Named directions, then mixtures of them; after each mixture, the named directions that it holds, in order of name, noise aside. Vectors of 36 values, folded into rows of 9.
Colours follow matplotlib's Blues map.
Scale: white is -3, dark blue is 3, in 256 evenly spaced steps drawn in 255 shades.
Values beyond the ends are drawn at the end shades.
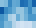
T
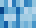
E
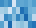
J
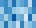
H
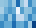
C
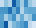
J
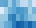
T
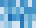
C, E, H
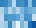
H, J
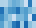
H, J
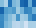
T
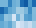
T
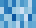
H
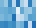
C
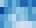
T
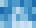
T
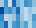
E, J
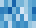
J
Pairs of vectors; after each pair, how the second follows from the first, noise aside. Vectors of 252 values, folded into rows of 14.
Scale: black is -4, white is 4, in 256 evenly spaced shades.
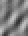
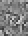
sign-scrambled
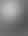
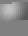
partly zeroed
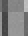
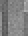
shrunk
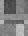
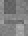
shrunk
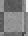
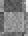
copied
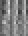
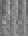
shrunk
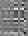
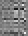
negated
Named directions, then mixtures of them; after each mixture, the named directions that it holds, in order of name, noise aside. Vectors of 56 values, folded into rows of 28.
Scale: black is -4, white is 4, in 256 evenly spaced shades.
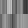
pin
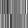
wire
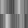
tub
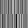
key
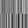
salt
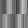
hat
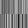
salt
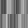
hat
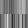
hat, salt, tub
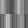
tub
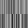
key, salt, tub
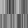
hat, key, tub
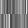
tub, wire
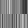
hat, key, pin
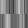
tub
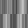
hat, tub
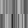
pin, salt, tub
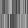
hat, pin, wire
